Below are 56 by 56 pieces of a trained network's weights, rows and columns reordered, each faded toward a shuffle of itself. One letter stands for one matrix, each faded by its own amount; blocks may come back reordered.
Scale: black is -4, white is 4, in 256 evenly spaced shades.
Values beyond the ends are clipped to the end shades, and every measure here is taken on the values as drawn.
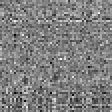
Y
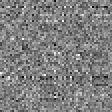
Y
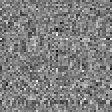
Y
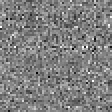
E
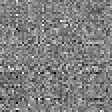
Y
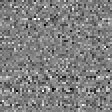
E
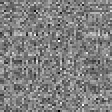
Y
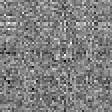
Y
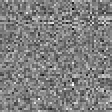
Y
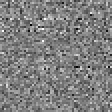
E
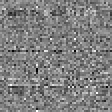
Y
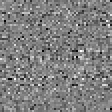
E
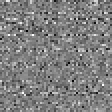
E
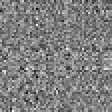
Y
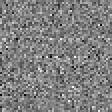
E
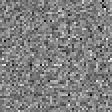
E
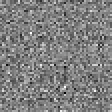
Y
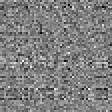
Y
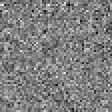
E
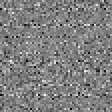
E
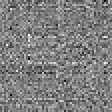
Y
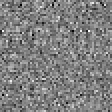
E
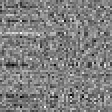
Y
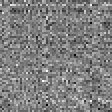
Y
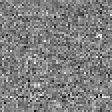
E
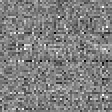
Y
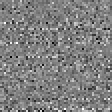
E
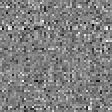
E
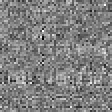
Y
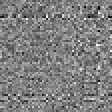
Y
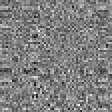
Y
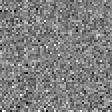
E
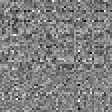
Y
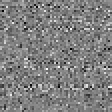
E
